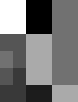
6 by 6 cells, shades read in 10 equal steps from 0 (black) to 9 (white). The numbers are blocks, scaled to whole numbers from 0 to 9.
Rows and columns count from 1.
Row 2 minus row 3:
6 6 -6 -6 0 0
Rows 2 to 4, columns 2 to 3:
9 0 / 3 6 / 3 6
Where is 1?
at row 6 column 3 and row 6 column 4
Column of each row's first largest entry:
1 1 3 3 3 5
